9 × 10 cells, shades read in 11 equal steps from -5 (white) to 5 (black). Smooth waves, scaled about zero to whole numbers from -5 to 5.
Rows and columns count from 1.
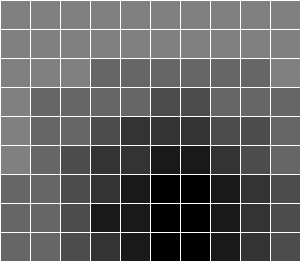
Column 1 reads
0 0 0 0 0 0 1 1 1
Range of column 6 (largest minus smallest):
5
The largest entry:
5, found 6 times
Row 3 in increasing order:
0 0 0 0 1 1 1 1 1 1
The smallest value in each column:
0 0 0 0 0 0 0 0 0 0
